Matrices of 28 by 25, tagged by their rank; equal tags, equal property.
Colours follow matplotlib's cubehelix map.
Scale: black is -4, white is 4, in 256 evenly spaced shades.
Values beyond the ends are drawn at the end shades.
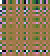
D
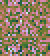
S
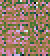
S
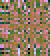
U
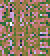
S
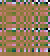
D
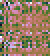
U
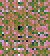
U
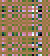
D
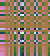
D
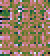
U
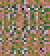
S
